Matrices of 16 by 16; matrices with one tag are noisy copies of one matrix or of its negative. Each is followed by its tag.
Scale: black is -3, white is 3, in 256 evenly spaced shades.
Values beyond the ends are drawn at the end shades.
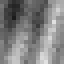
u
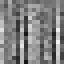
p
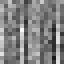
p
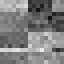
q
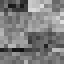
q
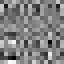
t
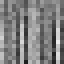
p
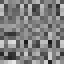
t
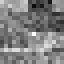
q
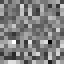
t
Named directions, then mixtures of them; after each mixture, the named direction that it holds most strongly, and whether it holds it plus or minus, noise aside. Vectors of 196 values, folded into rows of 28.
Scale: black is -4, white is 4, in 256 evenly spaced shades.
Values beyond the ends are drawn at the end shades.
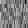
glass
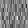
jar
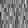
glass, minus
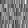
glass, minus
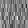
jar, plus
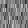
glass, plus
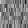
glass, plus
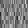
jar, minus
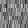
glass, plus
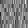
glass, minus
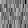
glass, plus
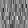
jar, plus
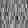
jar, minus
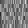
glass, minus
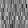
jar, plus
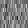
jar, minus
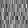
jar, minus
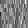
glass, minus
